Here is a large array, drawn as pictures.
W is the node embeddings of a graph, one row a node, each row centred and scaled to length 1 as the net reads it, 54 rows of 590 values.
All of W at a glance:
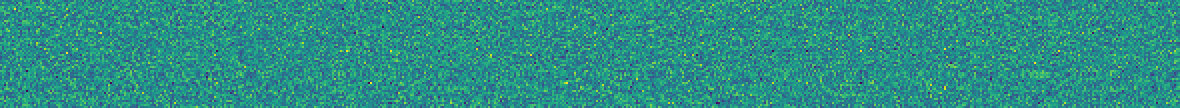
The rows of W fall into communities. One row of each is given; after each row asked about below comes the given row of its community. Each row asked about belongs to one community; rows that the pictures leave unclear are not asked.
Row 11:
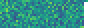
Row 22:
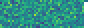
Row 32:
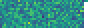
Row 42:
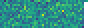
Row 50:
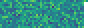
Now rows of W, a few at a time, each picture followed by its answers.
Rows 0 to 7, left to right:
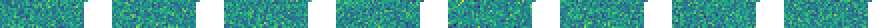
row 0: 32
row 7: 50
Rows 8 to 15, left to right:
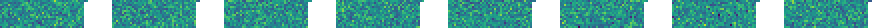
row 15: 22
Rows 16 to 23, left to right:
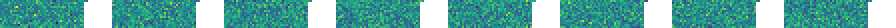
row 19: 50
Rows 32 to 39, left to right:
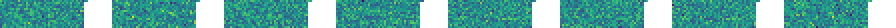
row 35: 32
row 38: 11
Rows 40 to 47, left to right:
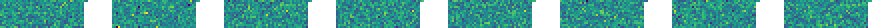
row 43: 32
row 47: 42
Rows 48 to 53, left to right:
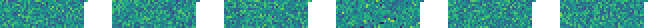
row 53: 50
